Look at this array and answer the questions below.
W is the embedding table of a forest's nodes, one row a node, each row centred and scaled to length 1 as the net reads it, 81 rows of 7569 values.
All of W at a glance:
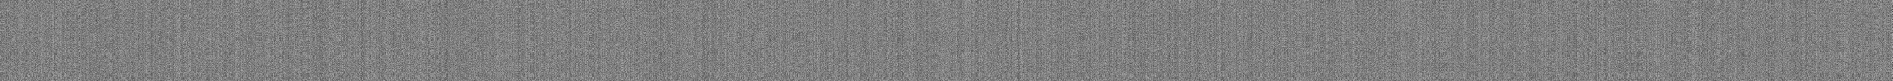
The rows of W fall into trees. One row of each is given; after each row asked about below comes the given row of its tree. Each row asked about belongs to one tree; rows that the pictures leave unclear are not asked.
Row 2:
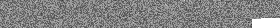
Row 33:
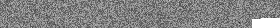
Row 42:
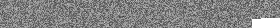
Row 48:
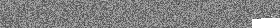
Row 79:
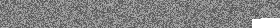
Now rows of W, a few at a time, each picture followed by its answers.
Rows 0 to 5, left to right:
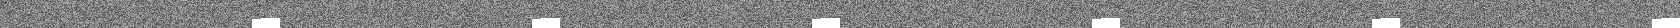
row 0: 79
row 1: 2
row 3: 79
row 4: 79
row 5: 48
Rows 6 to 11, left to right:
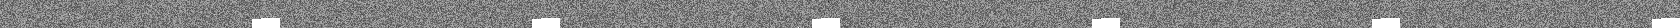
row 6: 79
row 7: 79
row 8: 2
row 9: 48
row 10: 42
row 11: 48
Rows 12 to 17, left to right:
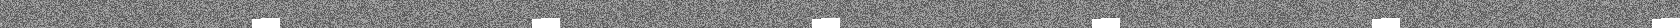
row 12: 33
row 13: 2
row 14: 48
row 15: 33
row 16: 33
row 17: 79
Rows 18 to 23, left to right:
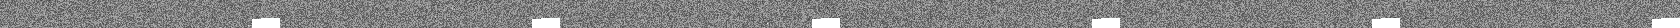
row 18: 79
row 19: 48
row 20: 2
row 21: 48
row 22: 33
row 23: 48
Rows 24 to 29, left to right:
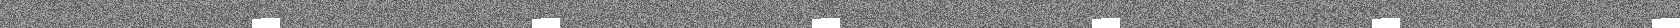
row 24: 79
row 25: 2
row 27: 48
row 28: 79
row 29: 33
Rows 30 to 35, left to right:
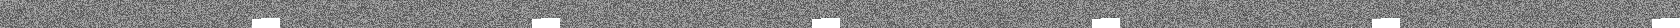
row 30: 48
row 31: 2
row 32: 42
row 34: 2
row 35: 33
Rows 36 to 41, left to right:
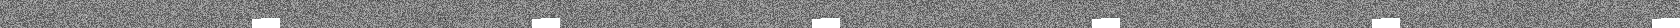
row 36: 2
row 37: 33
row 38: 33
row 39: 33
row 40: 33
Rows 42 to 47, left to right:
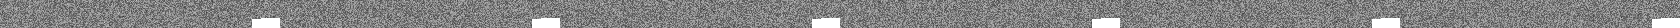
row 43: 2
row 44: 48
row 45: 2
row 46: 33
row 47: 2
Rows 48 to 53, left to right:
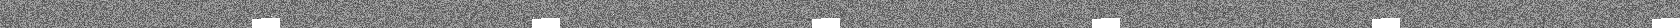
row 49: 79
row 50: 2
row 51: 2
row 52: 79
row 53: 79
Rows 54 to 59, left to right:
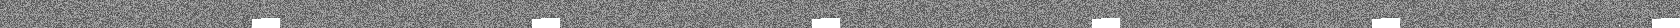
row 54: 79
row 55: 33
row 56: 33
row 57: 48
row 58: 33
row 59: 2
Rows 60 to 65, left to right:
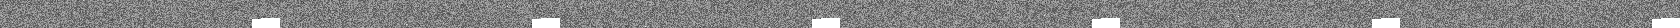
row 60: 79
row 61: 2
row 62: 48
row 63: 79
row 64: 42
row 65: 79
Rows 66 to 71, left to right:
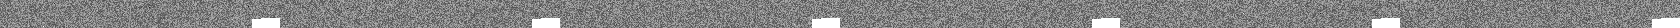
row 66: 33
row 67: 79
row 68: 48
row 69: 79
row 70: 79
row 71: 48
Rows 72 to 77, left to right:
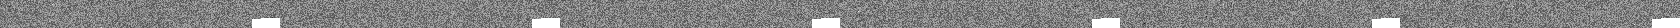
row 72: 33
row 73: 2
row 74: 2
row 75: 2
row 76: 2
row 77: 48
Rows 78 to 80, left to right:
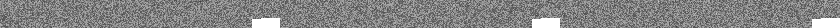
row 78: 48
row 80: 42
